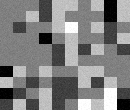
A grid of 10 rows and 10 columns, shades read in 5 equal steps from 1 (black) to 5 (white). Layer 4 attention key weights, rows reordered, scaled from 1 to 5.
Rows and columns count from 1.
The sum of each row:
31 30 32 29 29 30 32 29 27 32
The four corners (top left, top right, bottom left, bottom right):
3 4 2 1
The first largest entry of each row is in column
5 3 6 6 6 6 2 1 9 7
